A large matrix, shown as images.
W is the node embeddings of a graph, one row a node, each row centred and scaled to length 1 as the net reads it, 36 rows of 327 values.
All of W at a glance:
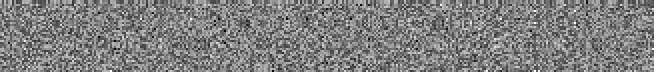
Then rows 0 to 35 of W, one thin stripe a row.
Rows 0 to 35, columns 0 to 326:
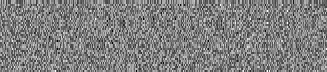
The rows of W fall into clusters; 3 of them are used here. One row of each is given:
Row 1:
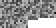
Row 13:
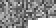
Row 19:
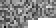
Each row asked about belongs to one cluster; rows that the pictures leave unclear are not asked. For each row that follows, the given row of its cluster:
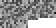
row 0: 1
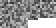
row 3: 1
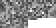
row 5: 13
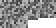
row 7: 1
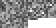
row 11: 13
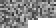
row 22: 19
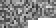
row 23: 19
